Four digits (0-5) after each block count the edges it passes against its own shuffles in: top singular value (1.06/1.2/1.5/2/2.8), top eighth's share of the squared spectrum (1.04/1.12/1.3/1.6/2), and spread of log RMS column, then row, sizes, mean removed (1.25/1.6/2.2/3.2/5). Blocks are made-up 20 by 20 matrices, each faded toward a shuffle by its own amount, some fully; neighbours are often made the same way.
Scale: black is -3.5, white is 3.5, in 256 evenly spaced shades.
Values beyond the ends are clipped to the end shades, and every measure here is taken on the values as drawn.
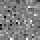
0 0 0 1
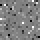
0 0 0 0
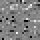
2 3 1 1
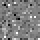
2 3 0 1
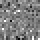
2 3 0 1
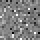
0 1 0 0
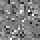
2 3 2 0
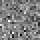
0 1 0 0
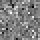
1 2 0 0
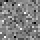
0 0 0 0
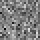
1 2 0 0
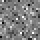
0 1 0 0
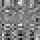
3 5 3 2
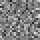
2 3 0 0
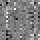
3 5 2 0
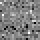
0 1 0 0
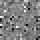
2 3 1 1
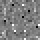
0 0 0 0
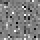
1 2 1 0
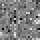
2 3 2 0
